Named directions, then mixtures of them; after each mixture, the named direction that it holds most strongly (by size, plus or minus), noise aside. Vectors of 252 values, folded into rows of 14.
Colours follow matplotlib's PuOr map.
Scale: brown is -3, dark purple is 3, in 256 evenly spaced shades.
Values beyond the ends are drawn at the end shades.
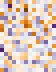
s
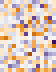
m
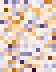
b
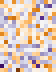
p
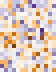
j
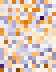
p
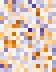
j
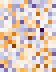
j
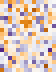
s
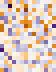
s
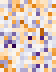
j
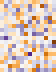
m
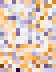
p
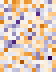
b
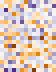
j
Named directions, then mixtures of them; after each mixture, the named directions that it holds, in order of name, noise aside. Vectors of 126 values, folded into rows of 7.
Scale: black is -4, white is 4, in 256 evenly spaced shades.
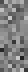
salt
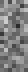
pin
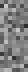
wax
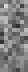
pin, wax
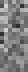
pin, wax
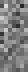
pin, wax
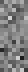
salt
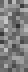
pin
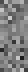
salt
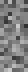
pin, wax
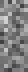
pin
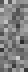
pin, salt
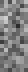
pin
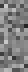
wax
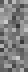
pin, salt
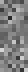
salt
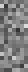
wax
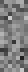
pin, salt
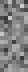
pin, salt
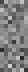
salt
